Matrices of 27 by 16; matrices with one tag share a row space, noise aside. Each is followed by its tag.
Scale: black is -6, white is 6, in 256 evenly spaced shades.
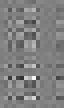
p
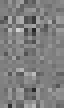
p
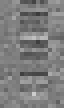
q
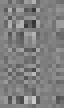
p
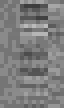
q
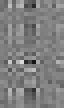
p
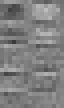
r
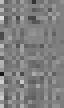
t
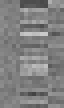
q
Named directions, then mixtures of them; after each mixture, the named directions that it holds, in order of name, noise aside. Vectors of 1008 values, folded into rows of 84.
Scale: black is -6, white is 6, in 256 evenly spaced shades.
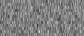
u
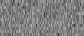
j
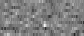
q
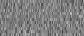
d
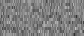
q, u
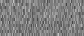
j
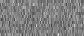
j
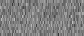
j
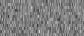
u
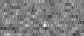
q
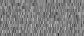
j, u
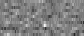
q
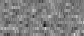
q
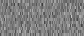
d, j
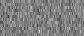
u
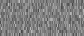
d, u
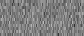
j
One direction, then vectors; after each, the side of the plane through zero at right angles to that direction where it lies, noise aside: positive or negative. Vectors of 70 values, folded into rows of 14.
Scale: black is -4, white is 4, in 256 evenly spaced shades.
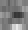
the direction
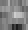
negative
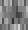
positive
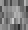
negative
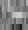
negative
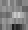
negative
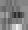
positive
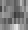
positive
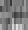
positive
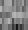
negative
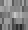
negative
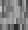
negative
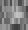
negative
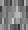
negative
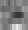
positive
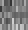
positive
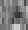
positive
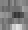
positive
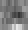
positive
